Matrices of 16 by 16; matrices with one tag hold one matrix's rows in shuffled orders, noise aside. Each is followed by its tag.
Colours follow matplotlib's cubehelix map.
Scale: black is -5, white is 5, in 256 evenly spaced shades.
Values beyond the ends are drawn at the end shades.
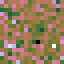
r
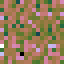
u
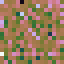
u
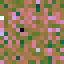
u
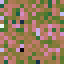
u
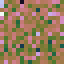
u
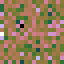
u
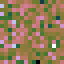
r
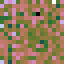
r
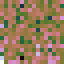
u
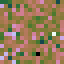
r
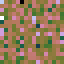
u
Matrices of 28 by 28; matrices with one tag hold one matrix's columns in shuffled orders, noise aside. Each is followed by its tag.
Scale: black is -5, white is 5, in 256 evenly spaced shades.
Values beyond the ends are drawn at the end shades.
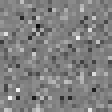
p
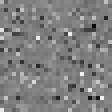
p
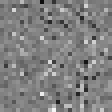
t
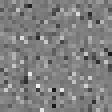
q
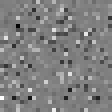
p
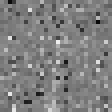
t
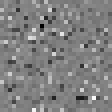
p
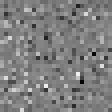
q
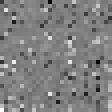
t
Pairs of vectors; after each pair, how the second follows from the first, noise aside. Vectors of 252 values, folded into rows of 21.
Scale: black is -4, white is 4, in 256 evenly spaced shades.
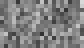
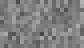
shrunk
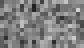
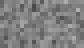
shrunk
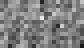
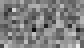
wrapped around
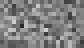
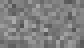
shrunk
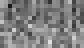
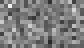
sign-scrambled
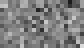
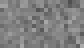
shrunk
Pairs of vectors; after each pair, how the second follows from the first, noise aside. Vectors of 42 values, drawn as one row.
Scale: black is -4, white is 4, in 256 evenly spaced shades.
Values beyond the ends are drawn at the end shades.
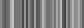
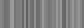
shrunk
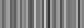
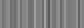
shrunk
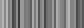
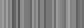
shrunk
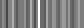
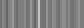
shrunk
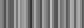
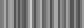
negated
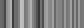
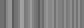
shrunk
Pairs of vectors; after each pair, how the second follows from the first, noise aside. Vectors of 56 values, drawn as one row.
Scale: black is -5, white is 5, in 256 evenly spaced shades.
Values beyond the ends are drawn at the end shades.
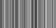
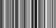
scaled up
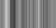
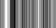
scaled up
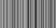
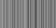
shrunk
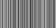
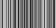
scaled up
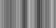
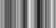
scaled up
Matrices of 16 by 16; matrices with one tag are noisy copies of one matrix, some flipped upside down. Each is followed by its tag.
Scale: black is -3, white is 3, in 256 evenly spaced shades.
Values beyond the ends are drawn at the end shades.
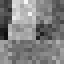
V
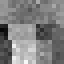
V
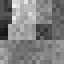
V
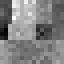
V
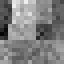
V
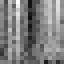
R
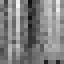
R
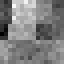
V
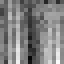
R
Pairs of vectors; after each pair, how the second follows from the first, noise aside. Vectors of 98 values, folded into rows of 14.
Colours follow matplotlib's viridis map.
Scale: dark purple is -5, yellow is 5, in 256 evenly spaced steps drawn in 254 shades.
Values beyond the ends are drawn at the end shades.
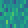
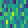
scaled up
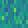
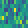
scaled up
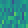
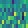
scaled up
